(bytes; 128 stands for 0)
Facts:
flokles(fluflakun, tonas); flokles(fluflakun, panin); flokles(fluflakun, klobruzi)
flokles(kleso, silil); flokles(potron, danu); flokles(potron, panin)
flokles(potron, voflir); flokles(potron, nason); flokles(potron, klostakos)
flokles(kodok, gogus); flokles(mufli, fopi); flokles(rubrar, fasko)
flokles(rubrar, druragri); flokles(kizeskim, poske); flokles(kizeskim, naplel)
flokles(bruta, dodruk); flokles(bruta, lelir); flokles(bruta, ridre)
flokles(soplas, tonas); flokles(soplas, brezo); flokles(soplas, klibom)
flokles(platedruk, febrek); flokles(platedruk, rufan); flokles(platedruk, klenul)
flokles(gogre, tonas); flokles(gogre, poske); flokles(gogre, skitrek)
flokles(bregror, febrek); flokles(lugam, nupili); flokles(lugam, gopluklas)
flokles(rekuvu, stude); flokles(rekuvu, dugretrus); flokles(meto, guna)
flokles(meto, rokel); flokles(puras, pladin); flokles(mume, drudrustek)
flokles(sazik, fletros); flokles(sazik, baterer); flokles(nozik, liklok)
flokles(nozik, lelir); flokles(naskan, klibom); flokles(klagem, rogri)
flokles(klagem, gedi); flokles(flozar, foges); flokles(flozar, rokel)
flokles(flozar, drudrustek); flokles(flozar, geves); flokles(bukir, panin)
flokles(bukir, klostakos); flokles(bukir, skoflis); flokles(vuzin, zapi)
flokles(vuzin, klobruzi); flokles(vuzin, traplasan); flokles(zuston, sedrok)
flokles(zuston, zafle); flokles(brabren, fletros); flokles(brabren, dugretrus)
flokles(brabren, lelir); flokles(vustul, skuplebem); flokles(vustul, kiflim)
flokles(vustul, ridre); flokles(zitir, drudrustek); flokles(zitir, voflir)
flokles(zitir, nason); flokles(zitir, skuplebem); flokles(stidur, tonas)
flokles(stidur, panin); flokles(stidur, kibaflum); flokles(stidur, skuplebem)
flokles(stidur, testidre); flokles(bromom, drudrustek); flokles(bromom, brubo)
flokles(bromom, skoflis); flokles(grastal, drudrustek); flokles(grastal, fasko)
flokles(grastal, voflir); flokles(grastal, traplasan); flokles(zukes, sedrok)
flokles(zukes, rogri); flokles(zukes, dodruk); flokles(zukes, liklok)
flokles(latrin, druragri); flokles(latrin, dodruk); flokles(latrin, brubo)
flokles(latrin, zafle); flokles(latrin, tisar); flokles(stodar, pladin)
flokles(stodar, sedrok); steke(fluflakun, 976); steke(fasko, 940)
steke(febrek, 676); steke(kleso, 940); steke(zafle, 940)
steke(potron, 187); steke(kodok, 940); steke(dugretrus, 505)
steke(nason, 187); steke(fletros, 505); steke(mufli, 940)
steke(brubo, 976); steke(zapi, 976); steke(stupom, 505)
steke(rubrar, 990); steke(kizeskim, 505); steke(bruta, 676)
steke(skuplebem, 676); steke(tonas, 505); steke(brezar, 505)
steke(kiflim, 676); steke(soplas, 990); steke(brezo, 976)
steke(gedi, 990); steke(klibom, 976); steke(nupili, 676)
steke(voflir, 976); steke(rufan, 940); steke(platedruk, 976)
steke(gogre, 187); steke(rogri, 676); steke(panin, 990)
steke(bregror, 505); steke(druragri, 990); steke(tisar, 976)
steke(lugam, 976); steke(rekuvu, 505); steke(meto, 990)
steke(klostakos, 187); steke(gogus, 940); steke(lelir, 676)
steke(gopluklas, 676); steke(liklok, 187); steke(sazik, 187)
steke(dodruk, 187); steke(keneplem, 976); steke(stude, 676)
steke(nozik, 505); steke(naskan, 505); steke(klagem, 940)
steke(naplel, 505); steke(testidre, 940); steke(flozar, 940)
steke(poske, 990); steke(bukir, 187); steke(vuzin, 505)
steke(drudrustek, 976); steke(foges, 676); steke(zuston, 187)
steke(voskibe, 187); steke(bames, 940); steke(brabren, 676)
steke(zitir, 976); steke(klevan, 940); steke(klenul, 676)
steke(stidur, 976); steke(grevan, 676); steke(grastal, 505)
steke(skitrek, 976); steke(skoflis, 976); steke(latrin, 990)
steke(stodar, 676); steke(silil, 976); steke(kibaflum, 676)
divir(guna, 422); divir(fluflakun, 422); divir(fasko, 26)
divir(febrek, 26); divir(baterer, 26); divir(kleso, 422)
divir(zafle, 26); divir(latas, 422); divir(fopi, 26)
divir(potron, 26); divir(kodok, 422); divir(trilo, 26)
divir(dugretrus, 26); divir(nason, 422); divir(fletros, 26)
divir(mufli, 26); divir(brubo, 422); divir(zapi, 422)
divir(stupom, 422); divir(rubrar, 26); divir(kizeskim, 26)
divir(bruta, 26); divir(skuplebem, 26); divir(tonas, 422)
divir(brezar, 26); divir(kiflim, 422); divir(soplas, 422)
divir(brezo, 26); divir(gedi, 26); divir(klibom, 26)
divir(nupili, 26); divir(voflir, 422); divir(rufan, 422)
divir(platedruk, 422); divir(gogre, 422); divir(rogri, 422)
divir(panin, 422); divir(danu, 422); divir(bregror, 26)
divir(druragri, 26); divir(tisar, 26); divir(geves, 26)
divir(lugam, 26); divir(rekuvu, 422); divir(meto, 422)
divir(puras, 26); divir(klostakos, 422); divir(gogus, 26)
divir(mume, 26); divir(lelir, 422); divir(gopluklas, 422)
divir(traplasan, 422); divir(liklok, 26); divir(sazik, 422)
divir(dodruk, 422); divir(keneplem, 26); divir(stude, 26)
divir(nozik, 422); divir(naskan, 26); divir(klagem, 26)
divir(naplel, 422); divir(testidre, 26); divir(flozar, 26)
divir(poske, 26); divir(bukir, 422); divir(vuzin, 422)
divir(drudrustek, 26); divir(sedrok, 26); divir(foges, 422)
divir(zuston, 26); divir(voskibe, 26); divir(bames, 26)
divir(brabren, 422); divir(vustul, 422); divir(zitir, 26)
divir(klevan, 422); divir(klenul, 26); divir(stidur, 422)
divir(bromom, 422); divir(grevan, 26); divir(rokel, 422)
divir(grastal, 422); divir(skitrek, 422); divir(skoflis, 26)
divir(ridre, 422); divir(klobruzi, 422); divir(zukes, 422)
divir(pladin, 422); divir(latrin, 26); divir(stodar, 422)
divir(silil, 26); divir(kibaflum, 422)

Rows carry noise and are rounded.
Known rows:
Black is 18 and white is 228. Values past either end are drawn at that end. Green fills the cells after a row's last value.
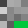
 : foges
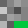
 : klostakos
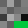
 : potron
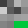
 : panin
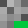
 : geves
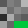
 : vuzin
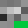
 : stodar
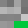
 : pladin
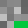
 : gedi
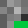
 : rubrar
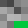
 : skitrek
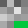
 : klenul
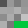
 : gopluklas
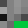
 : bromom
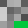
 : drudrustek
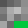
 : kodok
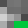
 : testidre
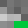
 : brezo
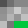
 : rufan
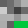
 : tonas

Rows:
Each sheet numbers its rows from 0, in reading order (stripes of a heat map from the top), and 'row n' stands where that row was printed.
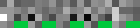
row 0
stude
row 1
bukir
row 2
rekuvu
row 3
grastal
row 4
skuplebem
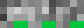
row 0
platedruk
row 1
zafle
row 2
ridre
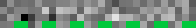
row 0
zitir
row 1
latrin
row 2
rogri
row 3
dodruk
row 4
poske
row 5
stupom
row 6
druragri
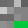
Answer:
brubo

